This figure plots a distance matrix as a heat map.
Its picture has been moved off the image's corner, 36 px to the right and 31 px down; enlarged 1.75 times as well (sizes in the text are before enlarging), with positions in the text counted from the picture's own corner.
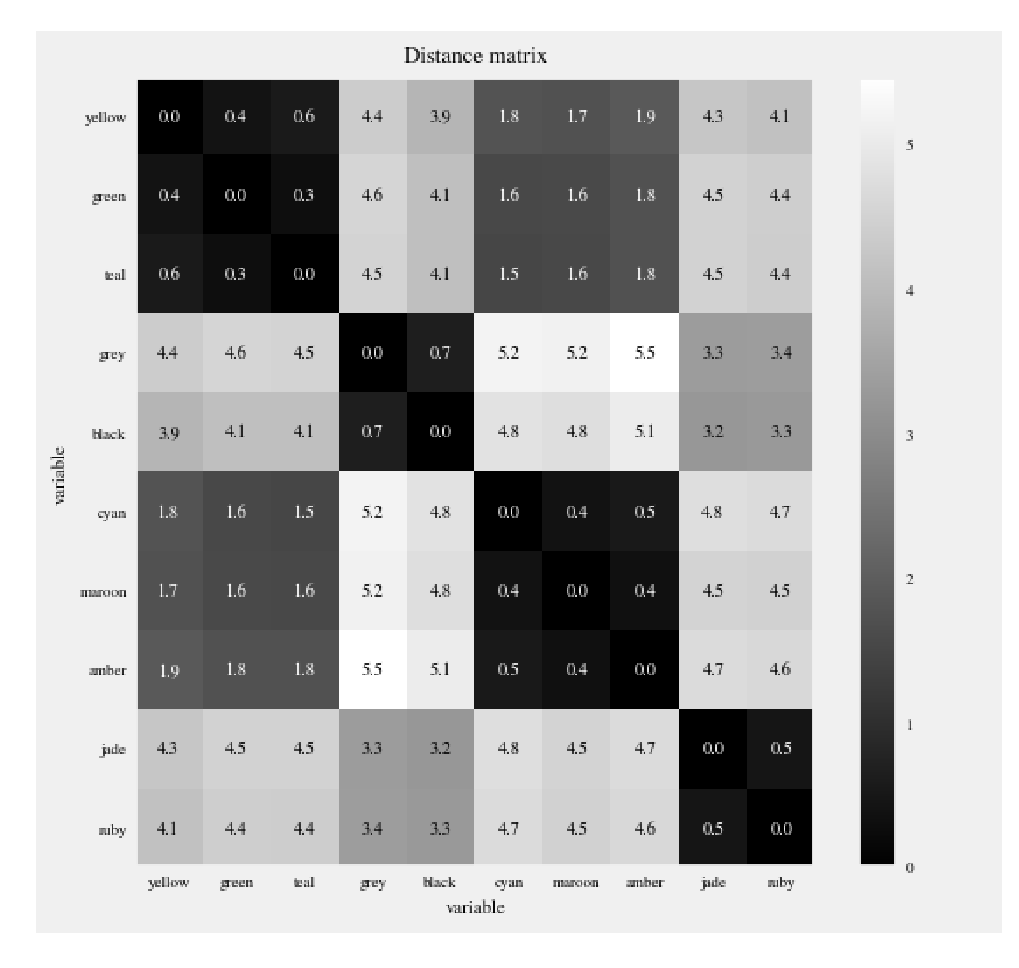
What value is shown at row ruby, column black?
3.3
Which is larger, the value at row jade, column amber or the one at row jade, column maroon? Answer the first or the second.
the first
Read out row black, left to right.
3.9 4.1 4.1 0.7 0.0 4.8 4.8 5.1 3.2 3.3
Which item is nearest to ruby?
jade
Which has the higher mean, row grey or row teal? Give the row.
grey
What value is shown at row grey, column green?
4.6
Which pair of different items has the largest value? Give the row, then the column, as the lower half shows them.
amber, grey
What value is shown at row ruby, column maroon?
4.5
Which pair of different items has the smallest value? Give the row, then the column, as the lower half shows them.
teal, green
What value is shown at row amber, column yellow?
1.9
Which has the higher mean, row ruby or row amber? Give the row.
ruby
